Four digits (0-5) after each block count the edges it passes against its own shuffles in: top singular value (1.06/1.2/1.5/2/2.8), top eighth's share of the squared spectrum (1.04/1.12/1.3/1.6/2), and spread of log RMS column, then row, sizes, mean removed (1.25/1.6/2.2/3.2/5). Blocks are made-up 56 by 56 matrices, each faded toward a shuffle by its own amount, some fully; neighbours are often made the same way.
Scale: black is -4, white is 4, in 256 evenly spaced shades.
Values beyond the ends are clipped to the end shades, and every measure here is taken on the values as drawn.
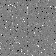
1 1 0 0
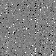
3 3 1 1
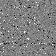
1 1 0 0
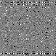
4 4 1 2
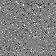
1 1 0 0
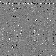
3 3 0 1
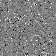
1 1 0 0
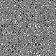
3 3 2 1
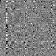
4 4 2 2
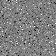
0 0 0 0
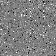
2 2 1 0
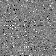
3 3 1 1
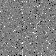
2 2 0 0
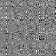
4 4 3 2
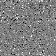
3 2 0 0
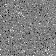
0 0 0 0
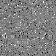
3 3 1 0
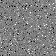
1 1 0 0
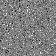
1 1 0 0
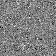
0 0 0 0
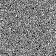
0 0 0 0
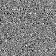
1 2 0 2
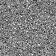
0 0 0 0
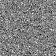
0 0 0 1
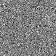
0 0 0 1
